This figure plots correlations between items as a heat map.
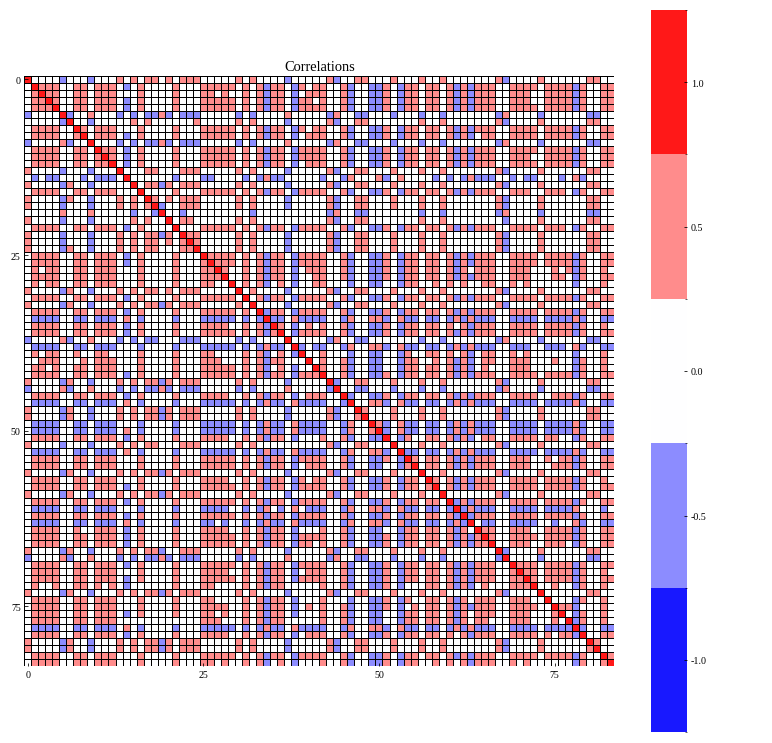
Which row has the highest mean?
82
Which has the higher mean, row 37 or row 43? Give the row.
43
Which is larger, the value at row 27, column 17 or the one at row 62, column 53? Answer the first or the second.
the first
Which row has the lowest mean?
49
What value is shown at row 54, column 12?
0.5
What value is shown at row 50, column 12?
-0.5
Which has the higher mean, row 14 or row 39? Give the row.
39
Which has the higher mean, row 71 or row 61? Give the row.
71
